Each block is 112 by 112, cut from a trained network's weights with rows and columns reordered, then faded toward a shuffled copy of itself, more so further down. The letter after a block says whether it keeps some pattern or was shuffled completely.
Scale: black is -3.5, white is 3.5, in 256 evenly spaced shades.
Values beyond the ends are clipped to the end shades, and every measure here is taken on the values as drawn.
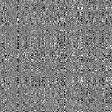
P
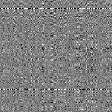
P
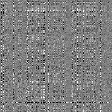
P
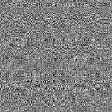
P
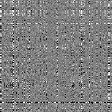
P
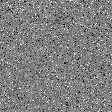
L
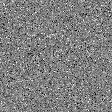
L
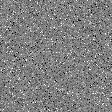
L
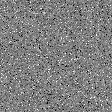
L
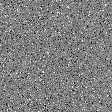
L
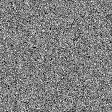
L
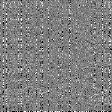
P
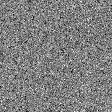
L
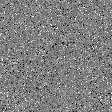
L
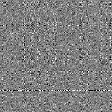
P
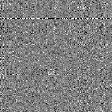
P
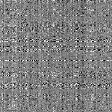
P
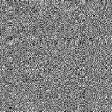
P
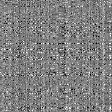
P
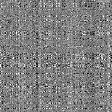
P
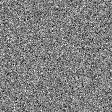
L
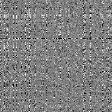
P
